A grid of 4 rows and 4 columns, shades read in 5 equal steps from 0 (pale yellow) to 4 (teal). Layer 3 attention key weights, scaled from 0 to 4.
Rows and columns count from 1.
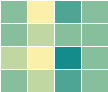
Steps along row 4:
down up down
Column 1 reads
2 2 1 2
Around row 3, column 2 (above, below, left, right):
1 1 1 4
